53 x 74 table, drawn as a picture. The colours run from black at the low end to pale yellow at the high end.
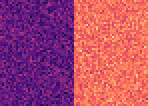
It is made of 1 by 2 panels. Panel 1,1: low, fine-grained. Panel 1,2: high, fine-grained.
